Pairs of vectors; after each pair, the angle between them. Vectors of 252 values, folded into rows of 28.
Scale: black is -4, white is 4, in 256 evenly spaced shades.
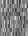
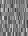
partly aligned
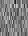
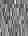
nearly opposite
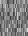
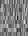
partly opposed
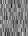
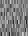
partly aligned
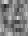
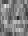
nearly opposite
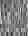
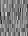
nearly opposite
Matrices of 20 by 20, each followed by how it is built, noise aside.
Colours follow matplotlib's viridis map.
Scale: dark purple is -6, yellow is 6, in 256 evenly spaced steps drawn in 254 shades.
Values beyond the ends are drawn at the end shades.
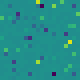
sparse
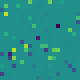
sparse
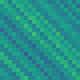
Toeplitz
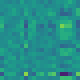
low rank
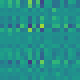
low rank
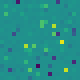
sparse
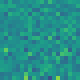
low rank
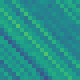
Toeplitz
